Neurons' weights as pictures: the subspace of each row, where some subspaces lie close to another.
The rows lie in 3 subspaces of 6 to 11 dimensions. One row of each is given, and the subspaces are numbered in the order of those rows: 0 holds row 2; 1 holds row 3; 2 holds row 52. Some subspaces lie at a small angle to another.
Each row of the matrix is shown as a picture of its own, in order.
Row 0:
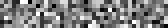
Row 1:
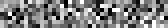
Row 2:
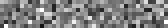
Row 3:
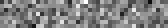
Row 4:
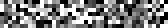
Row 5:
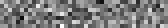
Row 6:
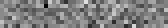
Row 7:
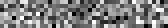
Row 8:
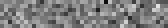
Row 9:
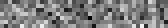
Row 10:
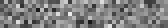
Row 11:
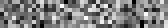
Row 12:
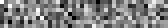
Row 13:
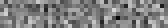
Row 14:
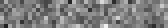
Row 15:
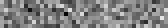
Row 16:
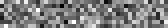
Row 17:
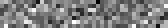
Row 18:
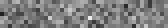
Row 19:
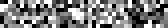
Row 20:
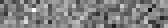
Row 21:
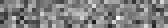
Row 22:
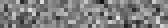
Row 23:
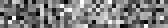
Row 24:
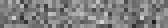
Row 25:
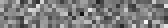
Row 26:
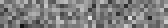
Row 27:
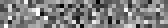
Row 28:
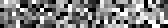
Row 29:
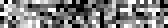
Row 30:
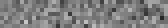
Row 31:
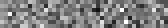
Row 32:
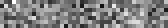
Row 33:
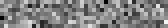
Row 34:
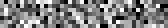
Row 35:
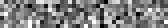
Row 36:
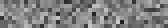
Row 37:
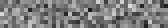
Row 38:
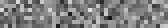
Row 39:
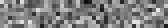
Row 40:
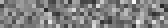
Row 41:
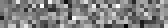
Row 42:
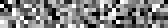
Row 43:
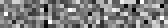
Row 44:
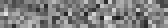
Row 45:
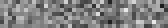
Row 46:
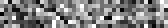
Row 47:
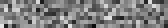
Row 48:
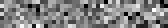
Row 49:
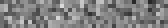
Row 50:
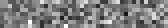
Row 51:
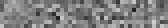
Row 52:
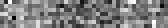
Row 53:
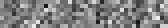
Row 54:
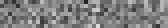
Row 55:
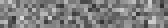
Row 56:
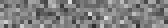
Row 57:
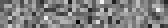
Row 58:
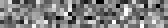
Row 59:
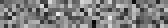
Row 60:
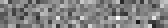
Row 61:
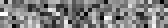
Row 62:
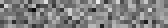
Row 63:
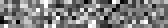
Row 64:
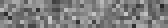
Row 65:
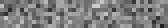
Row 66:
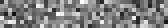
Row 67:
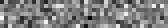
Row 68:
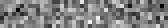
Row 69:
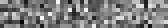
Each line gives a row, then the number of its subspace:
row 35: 2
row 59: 2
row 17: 0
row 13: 2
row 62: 0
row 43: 2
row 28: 1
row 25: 0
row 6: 1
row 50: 2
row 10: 1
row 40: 2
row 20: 0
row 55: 1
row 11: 1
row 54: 1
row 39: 0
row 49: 1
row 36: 1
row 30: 1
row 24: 0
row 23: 2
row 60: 0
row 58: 1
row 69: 1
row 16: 1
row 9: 2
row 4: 0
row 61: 2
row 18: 1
